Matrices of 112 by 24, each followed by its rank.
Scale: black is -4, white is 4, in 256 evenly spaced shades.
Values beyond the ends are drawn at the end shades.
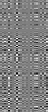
two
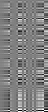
one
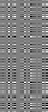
one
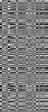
two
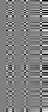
one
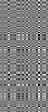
one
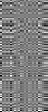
two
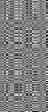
two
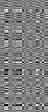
two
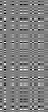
one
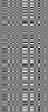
one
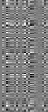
two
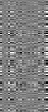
two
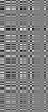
one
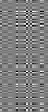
one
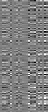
two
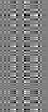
one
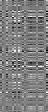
two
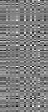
two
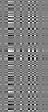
one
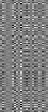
two
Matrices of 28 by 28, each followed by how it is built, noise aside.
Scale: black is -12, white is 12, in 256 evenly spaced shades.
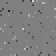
sparse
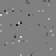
sparse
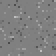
sparse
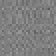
low rank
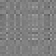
low rank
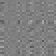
low rank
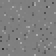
sparse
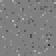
sparse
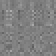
low rank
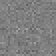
low rank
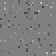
sparse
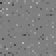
sparse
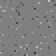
sparse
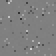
sparse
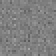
low rank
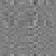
low rank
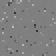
sparse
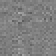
low rank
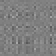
low rank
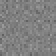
low rank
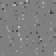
sparse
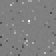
sparse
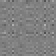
low rank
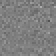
low rank
